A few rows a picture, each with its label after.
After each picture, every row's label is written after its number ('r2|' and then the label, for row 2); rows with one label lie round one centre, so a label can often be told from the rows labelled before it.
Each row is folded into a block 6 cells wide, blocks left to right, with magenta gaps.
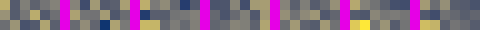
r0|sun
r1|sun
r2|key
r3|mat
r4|sun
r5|key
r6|key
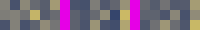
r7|sun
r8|mat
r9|mat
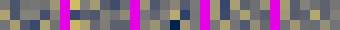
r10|sun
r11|key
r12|sun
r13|sun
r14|sun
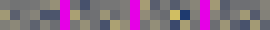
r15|sun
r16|sun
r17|sun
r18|sun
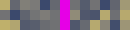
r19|key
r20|mat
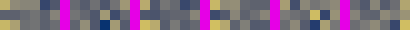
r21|key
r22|sun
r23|key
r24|key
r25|sun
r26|mat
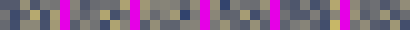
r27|mat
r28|sun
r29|sun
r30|sun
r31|mat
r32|sun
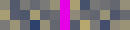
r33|sun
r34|sun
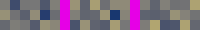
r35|sun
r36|sun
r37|sun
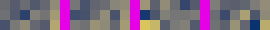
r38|mat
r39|mat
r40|key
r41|mat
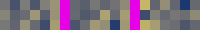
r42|mat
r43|mat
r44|key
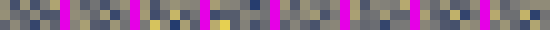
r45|sun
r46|sun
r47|sun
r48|key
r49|sun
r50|sun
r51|sun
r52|sun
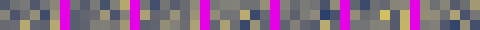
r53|mat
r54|mat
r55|mat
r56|sun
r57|sun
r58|mat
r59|sun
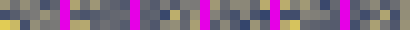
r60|key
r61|key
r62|mat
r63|sun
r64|key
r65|mat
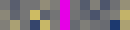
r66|sun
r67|mat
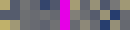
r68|key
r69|sun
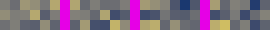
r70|sun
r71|sun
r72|key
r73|key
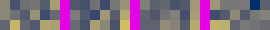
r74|sun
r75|mat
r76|mat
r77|key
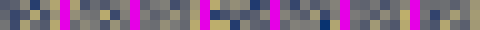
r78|mat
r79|sun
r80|mat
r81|key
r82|mat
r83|mat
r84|mat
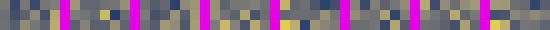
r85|mat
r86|sun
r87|mat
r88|sun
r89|key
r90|sun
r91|sun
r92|key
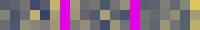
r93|mat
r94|sun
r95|mat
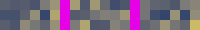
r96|mat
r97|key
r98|mat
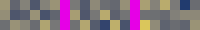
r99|sun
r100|sun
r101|key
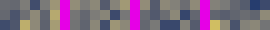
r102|mat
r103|sun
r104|sun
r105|key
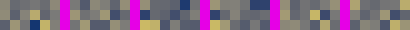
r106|sun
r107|sun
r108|key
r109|key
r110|sun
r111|sun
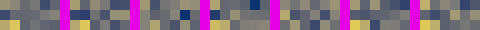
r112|key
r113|key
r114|sun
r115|key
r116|sun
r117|key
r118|key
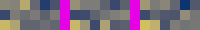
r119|key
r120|key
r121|key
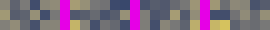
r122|sun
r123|key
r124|mat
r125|key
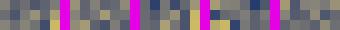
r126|mat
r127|sun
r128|mat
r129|key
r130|sun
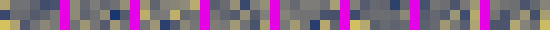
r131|key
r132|sun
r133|sun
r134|mat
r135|sun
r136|key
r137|mat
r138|mat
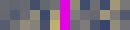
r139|mat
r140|sun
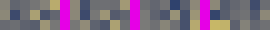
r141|sun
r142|sun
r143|mat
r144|key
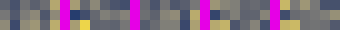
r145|mat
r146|key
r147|mat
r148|key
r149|key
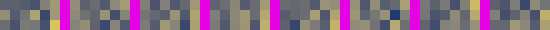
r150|mat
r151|sun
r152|mat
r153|mat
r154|mat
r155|sun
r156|mat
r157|mat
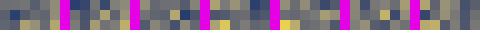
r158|mat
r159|mat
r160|sun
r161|key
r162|key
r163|sun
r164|key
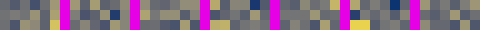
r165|mat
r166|sun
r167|sun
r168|key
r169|sun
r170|key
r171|sun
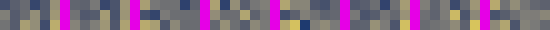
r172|mat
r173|mat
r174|key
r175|sun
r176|key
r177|mat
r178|mat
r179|key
